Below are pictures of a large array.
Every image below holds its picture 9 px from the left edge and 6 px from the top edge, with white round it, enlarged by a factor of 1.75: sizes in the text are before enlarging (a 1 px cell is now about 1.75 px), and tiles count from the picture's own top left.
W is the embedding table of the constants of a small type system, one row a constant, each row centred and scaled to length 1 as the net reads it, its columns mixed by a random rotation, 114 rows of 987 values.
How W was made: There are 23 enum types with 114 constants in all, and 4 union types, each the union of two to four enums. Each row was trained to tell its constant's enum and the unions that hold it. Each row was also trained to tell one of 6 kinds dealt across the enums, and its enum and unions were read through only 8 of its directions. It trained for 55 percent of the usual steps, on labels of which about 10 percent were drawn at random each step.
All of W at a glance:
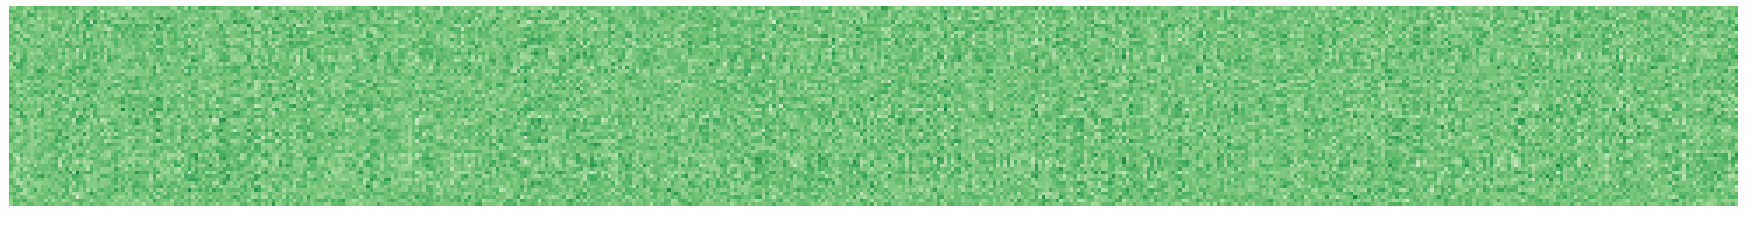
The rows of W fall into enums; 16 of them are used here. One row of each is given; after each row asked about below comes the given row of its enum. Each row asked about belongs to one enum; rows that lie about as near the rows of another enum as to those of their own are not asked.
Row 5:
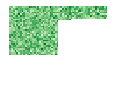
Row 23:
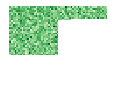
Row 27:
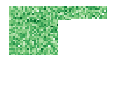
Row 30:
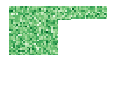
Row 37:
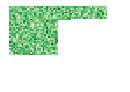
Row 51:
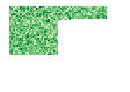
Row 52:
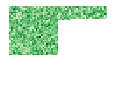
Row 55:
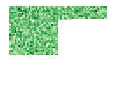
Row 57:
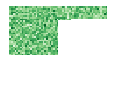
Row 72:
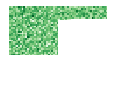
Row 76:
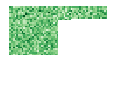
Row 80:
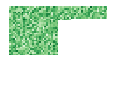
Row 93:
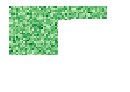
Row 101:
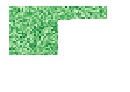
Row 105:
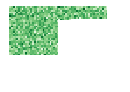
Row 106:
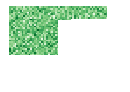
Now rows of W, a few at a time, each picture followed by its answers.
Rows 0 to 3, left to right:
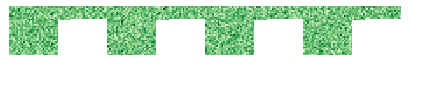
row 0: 106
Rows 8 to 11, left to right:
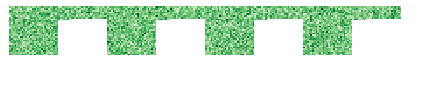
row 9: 105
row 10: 76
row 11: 30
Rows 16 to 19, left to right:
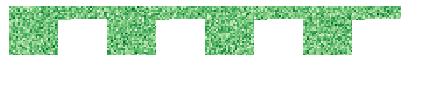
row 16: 93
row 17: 80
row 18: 30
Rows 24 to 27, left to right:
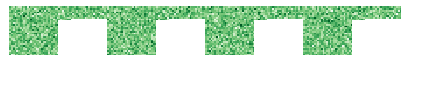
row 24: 76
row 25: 80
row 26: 52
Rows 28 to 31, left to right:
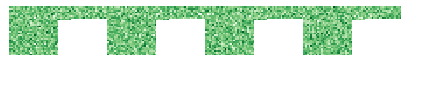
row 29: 76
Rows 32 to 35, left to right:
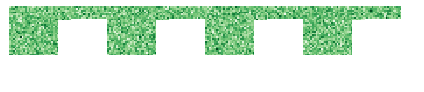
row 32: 52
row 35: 72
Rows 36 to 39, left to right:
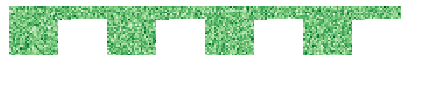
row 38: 37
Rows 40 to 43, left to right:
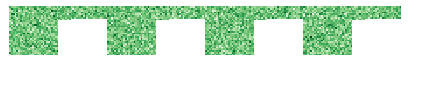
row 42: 80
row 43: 93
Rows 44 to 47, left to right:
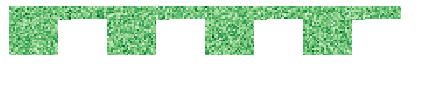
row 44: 37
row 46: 93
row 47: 30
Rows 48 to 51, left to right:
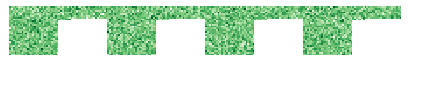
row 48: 101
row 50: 80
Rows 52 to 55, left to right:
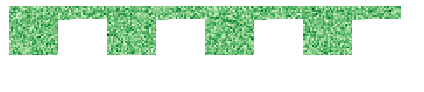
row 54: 27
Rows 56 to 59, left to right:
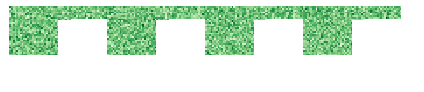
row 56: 93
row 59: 72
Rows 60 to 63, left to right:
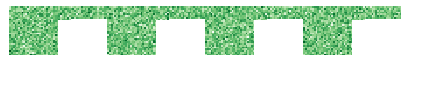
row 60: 80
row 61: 37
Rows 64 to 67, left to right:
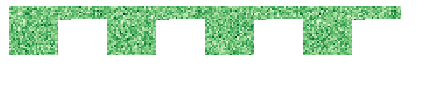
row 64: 52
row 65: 106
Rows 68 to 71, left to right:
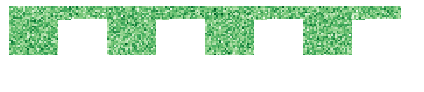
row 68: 101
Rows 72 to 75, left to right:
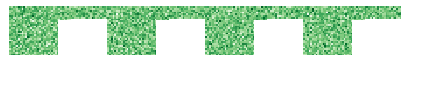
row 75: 27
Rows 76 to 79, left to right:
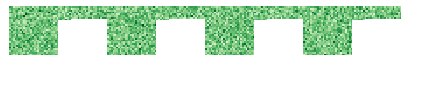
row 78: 106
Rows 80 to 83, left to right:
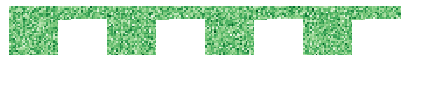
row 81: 106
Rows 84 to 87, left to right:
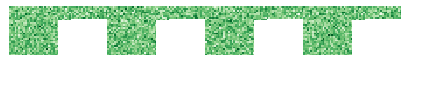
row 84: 27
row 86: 101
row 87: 27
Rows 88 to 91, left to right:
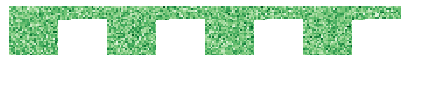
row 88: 27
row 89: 101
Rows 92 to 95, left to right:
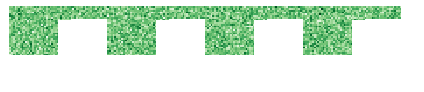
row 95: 30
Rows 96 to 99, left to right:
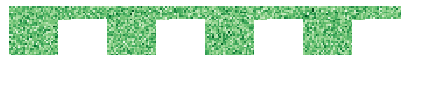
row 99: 27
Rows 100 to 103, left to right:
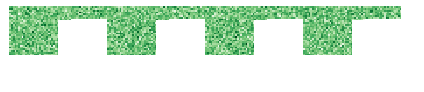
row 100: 52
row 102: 101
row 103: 72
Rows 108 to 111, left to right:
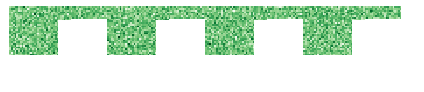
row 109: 101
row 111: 72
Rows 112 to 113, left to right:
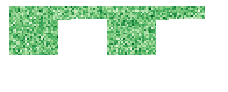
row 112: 106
